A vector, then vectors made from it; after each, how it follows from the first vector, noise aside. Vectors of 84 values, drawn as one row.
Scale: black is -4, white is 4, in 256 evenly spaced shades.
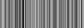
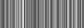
negated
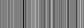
partly zeroed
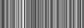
negated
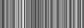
negated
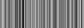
copied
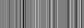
partly zeroed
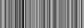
copied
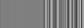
partly zeroed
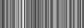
negated
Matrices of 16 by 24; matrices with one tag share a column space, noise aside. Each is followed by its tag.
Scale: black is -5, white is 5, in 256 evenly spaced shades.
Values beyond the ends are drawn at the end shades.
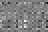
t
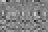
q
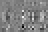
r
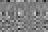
q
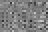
t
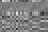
q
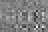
r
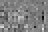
r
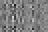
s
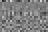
q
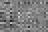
t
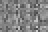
s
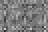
s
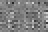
t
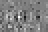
r
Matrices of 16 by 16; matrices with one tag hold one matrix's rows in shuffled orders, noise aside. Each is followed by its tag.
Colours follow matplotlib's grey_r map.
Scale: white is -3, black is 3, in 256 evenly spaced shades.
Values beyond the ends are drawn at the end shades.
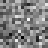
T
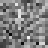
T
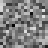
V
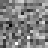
T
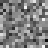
V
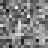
T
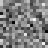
V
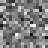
V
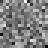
V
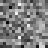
T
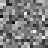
V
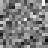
V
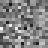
T
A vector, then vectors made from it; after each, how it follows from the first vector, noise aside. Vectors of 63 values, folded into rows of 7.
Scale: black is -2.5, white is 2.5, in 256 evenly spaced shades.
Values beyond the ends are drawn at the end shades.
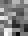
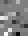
partly zeroed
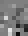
partly zeroed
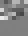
partly zeroed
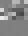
partly zeroed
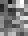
reversed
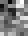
reversed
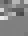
partly zeroed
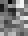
reversed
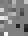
partly zeroed
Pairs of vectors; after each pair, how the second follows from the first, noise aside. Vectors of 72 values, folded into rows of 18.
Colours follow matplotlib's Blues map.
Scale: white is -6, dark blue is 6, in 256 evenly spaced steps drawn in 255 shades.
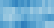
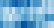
scaled up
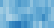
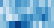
scaled up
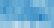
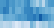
scaled up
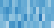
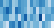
scaled up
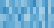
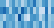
scaled up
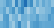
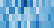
scaled up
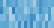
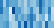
scaled up
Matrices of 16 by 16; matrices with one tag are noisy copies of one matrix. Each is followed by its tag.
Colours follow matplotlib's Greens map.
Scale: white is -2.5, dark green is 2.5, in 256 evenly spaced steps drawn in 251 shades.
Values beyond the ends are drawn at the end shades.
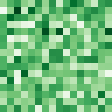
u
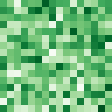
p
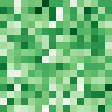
p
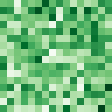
p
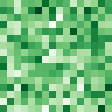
p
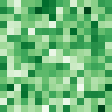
p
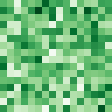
p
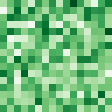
u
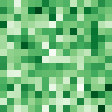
p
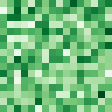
u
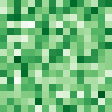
u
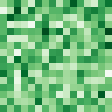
u
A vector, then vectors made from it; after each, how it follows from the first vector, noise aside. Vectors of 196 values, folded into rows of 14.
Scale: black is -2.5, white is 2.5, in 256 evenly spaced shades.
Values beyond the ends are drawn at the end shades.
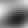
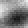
copied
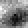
copied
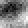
reversed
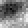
reversed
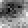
reversed
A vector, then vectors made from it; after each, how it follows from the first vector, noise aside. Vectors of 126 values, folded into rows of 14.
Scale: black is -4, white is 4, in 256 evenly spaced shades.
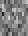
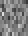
negated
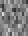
negated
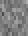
shrunk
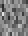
negated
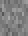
shrunk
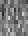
sign-scrambled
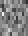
negated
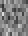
negated
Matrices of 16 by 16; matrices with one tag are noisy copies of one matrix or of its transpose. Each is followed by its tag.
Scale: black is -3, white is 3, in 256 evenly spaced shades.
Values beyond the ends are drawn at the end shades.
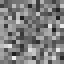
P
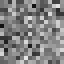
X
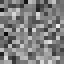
X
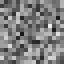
P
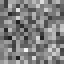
P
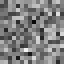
P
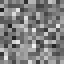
X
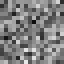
P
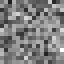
X
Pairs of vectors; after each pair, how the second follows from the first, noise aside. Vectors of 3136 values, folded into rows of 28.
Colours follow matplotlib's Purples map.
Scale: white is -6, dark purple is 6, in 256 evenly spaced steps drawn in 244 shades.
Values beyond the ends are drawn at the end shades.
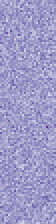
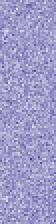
wrapped around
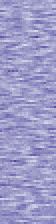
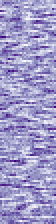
scaled up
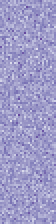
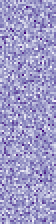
scaled up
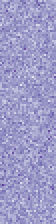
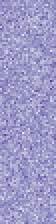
wrapped around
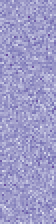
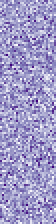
scaled up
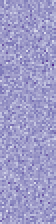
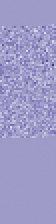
partly zeroed
